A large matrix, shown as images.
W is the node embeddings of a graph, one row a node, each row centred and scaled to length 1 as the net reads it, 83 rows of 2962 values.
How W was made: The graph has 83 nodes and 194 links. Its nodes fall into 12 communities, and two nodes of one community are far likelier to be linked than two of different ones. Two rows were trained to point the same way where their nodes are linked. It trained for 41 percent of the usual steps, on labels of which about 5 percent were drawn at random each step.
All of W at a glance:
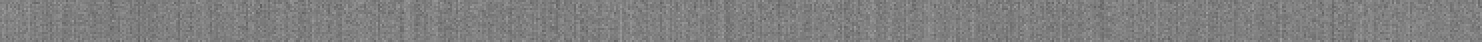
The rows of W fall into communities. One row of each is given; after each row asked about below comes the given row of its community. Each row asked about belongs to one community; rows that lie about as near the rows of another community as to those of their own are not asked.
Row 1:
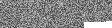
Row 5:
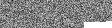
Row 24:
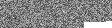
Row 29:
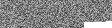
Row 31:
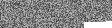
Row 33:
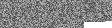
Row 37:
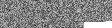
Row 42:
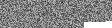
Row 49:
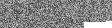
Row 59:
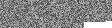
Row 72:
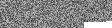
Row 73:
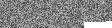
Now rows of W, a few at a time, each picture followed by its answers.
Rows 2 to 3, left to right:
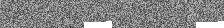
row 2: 5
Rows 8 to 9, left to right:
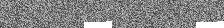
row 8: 1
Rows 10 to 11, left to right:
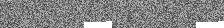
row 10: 31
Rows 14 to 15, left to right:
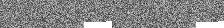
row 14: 72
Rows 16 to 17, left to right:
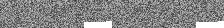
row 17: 33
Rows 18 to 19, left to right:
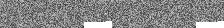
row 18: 73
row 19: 73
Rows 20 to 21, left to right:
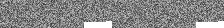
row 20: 72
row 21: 72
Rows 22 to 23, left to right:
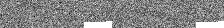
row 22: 37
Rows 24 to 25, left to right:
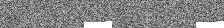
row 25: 24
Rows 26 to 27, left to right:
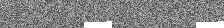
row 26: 1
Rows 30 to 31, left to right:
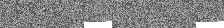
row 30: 49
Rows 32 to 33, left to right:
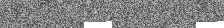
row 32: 59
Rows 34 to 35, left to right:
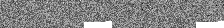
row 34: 5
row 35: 49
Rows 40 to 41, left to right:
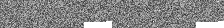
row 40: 1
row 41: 33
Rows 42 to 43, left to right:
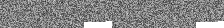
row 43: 72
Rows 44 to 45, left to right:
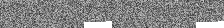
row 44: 59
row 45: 29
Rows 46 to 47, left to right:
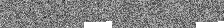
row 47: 59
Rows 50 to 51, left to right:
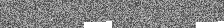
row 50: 31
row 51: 37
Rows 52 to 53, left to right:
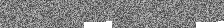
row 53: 24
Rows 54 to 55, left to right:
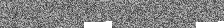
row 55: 72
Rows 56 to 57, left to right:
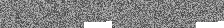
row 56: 1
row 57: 37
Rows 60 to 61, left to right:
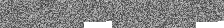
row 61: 33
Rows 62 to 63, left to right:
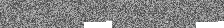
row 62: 31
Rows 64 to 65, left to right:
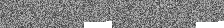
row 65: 1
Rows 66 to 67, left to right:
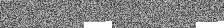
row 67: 37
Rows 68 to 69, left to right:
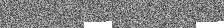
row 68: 73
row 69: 33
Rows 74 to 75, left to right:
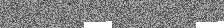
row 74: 59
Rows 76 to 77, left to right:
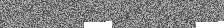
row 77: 5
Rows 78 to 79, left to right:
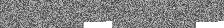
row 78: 37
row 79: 42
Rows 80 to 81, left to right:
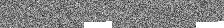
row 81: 29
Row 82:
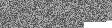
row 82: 31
